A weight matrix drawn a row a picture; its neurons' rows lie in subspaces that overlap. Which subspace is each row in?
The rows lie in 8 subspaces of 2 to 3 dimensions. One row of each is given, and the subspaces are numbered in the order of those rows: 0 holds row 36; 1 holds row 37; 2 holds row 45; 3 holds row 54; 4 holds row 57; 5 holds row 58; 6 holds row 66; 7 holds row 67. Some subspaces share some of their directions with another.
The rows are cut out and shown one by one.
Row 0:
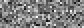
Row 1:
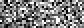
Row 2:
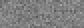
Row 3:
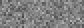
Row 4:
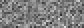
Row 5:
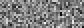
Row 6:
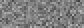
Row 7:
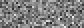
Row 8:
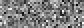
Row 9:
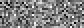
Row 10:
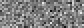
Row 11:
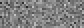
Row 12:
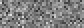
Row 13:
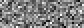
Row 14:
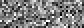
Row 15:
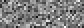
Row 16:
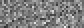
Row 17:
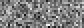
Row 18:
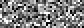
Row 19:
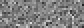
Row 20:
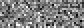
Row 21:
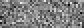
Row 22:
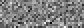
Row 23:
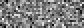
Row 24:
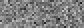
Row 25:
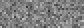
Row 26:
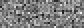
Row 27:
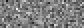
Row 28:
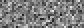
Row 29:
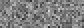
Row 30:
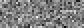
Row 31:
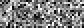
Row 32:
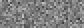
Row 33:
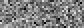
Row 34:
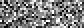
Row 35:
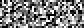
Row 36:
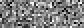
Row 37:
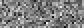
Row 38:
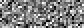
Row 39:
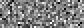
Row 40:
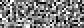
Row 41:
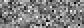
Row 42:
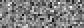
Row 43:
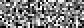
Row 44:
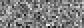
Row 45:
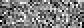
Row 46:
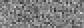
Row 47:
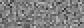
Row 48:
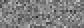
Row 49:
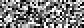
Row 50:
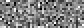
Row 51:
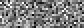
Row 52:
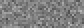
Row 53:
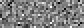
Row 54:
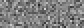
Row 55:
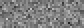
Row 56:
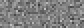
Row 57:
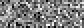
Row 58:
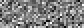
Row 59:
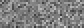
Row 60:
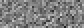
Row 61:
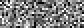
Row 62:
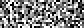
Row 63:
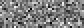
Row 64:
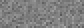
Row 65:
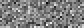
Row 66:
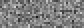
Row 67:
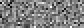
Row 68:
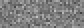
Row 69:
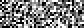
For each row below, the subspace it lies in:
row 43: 3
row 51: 7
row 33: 1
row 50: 3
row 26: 2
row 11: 7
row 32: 1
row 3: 1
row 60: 0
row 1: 1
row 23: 3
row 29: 4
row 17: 4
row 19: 4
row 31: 4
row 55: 5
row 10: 6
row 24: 1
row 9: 7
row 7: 7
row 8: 2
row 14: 1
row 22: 5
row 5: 6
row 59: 4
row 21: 2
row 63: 5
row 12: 1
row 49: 3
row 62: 7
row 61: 7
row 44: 4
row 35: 0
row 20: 4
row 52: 5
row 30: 6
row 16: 0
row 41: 2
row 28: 0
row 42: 0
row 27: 3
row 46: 2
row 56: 3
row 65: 3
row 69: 6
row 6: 5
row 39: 7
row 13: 3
